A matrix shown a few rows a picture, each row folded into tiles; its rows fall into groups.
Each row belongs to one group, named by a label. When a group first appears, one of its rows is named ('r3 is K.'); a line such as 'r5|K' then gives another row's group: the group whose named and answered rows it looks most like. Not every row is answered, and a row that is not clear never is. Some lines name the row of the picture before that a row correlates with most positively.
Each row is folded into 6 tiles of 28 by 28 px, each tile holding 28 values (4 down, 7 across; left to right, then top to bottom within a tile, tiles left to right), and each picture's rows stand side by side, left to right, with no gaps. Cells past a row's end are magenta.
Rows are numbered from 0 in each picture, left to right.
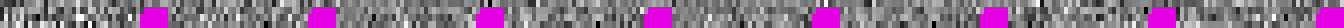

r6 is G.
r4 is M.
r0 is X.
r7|X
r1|M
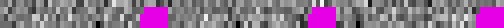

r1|M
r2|G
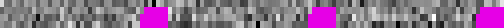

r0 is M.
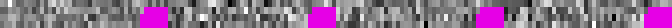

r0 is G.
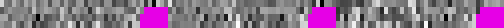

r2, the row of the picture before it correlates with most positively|3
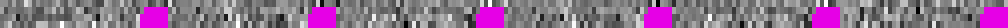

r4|M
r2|M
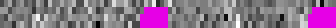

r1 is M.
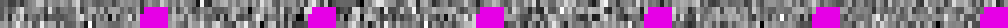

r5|M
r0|X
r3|G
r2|X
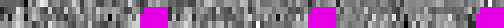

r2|M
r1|X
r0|X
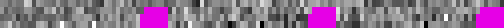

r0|G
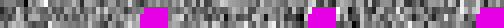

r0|X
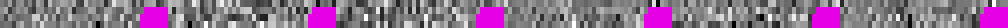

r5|M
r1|G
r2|X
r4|G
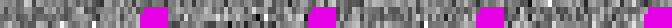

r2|X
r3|X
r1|G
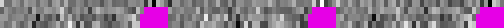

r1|M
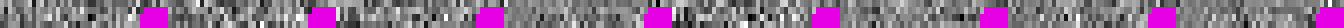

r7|M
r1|G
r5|G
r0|G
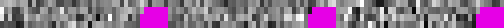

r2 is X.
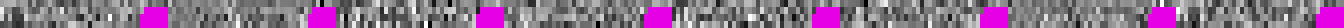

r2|X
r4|X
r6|M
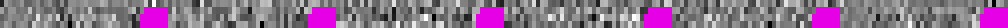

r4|M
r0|M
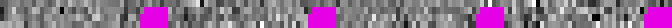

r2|M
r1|G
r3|G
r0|X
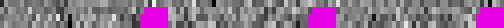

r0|M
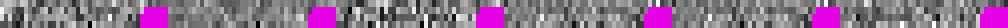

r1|G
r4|M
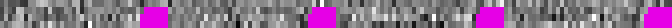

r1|M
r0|X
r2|G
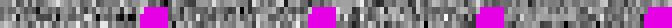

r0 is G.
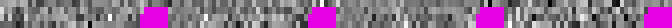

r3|X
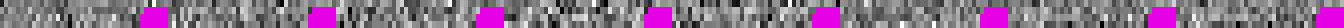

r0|M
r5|G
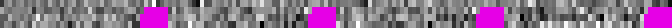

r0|M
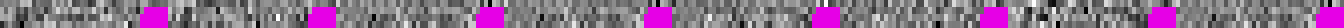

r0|G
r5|M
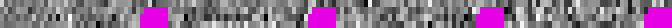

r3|X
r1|G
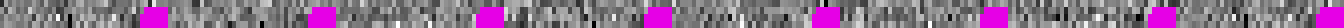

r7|M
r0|M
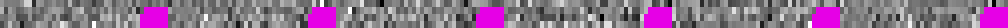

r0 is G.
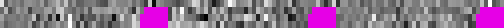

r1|X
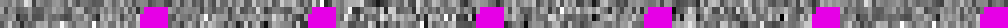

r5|G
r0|G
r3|G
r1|M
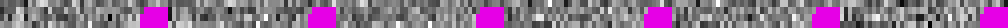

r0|X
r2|G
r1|X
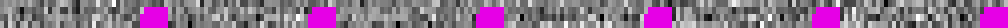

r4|X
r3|G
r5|X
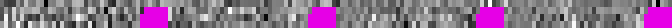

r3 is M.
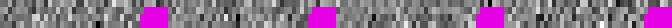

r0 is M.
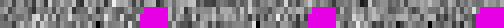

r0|M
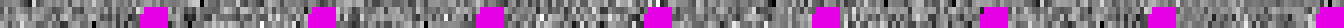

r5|X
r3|M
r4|G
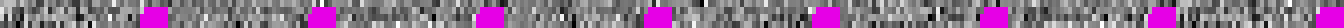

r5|G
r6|G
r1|M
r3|M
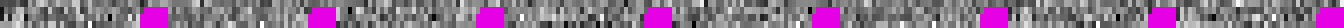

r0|X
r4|G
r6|X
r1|G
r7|X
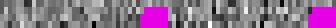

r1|X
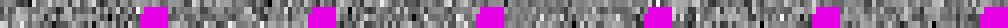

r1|G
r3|M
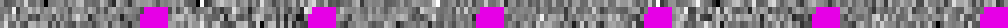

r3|M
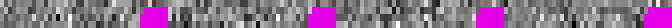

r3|M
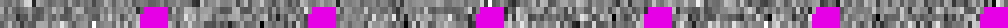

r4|G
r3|X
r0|G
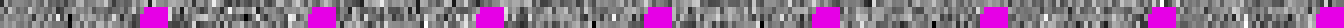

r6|M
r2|X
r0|M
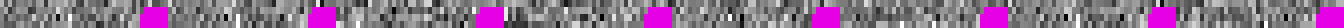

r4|M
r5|G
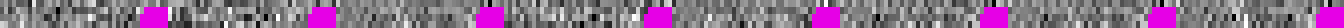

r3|G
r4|M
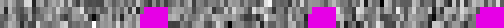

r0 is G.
